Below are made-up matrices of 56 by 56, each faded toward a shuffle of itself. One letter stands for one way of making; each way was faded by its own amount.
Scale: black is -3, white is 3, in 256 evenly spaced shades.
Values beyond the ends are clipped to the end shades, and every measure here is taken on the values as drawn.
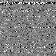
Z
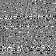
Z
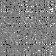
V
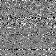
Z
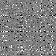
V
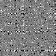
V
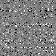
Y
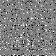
Y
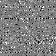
Y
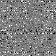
Y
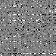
V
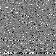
Y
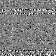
Z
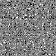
Y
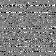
Z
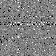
Y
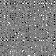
V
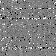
Y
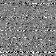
Z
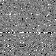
Y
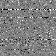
Z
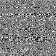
Z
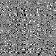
Y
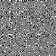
Y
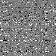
Y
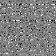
Y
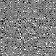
V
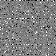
Y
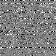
Z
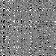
V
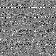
Z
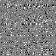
V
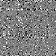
V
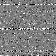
Z
